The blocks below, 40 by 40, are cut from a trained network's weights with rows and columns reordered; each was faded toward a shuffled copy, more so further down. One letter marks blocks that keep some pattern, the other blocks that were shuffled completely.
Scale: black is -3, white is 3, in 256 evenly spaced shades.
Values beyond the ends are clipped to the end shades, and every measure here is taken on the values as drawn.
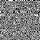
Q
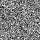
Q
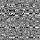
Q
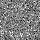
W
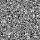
Q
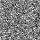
W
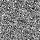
W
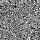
W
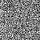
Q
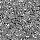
W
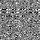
Q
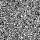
W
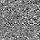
Q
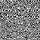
Q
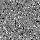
W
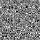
Q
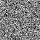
W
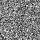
W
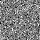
W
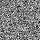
W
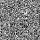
Q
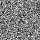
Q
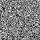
Q
